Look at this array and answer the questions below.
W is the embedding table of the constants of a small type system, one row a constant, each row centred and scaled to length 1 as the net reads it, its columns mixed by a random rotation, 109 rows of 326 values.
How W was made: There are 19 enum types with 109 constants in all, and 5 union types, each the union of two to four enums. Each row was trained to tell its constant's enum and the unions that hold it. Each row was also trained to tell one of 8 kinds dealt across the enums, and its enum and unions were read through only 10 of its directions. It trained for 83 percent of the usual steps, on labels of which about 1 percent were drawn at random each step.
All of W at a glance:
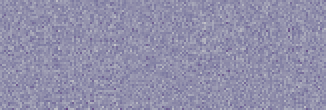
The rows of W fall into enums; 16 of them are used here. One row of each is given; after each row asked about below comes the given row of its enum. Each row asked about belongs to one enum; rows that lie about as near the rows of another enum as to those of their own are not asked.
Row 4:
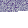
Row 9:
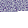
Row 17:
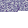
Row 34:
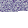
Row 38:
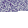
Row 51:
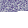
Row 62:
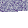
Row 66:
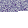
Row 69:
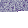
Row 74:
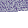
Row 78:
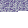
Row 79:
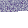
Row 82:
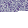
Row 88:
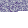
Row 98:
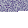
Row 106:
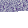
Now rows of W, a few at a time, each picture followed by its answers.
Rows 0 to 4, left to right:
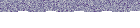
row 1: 38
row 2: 79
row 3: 51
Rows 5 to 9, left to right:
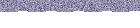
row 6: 106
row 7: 88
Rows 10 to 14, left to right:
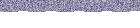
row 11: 38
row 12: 34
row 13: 106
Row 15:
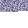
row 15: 106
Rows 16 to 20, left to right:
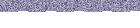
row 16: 98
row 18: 79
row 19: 34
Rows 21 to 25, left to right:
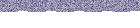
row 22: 17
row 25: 62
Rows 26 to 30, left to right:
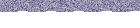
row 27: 34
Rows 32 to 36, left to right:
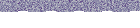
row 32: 69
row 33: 106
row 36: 38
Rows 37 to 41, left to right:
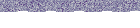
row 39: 79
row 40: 79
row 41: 79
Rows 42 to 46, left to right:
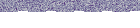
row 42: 74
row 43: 34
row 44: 78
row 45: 4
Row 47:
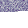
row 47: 82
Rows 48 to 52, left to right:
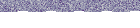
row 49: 82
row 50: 106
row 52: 79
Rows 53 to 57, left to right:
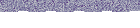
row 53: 34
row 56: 17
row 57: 4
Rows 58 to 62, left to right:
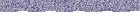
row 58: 88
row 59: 4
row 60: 88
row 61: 69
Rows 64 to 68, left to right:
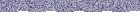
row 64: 4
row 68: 4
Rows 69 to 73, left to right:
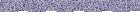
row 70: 17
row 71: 17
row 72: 69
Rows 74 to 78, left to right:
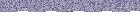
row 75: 51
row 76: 51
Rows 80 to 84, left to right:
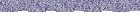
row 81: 106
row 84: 17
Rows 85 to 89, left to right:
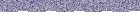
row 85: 98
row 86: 38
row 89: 51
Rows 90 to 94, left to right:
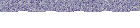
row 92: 69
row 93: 88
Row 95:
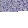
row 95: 78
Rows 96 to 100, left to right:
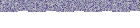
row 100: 78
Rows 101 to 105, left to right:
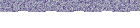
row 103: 34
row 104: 4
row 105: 98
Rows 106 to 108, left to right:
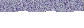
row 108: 51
